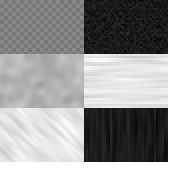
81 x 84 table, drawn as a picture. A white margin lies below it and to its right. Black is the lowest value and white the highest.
The table splits into 3 rows of 2 panels. Panel 1,1: middling, checkered, faint in contrast. Panel 1,2: very low, fine-grained, faint in contrast. Panel 2,1: high, blotchy, faint in contrast. Panel 2,2: very high, streaked across, faint in contrast. Panel 3,1: very high, slanting down to the right, faint in contrast. Panel 3,2: very low, streaked downward, faint in contrast.
